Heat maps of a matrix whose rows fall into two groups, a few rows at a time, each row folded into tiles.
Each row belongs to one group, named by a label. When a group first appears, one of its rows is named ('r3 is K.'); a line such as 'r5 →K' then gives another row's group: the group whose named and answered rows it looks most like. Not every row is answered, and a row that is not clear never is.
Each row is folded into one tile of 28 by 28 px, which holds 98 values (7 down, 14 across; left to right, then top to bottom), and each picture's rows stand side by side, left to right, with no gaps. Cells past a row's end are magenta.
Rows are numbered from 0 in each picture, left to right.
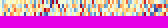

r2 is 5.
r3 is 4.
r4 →4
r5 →5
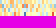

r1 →5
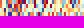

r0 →4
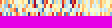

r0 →4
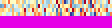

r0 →5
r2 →5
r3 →4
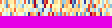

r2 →4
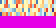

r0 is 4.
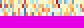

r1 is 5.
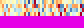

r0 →5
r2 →5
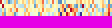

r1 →4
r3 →5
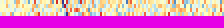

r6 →4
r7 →5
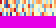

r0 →4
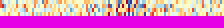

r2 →5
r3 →5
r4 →4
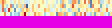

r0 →5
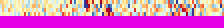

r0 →5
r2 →4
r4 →4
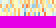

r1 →4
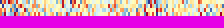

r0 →5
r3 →5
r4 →5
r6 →4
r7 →5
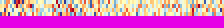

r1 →5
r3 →4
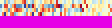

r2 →5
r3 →5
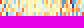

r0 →4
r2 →4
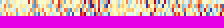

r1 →4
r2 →5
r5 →4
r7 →5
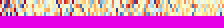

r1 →4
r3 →4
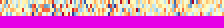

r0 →4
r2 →4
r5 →5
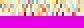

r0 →5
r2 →4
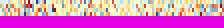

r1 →5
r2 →4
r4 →5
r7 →5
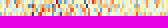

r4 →5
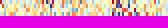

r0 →5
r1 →4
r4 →4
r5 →4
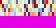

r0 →5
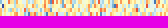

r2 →4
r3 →4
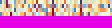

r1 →5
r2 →5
